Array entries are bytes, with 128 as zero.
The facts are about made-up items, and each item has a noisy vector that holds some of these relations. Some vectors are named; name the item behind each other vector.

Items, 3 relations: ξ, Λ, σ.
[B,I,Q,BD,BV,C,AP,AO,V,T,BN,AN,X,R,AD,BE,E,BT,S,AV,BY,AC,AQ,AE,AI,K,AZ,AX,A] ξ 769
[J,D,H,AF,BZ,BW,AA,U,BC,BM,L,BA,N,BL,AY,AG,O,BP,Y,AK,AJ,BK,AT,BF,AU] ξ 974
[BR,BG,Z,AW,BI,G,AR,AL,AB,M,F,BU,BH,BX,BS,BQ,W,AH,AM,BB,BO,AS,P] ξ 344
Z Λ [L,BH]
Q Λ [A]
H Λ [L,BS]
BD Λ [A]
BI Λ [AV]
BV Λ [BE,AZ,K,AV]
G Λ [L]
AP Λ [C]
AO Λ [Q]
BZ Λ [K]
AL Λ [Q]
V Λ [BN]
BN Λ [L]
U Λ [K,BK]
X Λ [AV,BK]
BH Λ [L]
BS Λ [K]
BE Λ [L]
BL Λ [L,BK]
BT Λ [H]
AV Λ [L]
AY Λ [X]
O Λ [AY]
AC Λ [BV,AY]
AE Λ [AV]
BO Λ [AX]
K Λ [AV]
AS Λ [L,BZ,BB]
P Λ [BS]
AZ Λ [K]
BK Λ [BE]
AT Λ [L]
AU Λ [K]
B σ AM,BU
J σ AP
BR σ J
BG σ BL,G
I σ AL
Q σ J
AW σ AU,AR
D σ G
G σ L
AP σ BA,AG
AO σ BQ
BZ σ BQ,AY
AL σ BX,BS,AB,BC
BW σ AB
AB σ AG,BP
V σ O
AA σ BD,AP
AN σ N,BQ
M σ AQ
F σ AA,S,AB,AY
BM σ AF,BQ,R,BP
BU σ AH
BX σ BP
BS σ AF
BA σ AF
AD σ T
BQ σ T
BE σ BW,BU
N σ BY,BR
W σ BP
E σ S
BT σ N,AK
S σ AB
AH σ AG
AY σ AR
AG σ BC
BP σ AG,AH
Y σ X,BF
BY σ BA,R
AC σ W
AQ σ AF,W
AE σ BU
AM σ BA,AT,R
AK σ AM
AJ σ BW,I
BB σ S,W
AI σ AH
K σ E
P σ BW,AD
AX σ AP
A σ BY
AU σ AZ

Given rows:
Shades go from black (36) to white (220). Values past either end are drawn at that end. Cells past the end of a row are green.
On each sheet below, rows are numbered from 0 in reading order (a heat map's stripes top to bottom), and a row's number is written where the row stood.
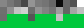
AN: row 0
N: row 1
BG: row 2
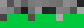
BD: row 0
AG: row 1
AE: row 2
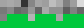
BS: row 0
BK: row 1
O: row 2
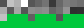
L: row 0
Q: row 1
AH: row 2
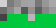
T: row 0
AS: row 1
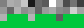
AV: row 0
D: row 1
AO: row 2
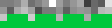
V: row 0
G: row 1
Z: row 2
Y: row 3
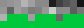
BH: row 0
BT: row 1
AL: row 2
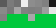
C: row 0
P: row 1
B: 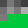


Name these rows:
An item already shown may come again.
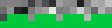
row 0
BC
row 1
F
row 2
BT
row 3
AV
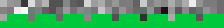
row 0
BZ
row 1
AT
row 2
AX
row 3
AY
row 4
BY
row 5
R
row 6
X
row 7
AK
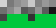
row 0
T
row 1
R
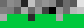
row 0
AE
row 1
AF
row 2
Y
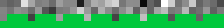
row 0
BO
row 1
BA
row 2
BT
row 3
AV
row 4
BQ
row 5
BG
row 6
AR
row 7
AQ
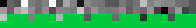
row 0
BG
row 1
BF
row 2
BE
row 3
AM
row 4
E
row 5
AF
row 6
AP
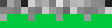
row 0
BB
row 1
AY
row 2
AZ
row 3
BT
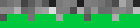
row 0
A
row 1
BM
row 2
AC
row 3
BR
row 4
BB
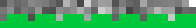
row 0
E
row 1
J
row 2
K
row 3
AU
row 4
BX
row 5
AD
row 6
BL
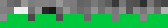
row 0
AW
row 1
BC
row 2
BY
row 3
AA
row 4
AI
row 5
AJ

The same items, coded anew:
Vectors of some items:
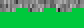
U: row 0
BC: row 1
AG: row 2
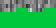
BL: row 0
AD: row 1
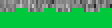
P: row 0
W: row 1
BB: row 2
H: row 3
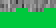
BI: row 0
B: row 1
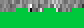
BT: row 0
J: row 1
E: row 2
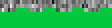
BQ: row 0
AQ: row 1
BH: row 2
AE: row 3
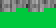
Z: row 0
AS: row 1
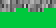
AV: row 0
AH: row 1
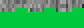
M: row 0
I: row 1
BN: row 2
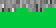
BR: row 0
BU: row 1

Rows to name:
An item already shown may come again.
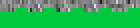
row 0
AI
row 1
AJ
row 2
BO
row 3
T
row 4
AZ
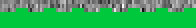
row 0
AK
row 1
BD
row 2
AV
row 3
AF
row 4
BQ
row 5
AL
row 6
AE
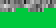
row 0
AQ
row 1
AH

